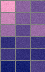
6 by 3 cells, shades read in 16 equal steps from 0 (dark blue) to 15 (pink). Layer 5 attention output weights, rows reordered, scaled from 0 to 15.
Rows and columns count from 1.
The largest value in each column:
15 8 9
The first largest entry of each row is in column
1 1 1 2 1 3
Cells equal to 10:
0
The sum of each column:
41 26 31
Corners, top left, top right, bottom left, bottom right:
15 6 0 4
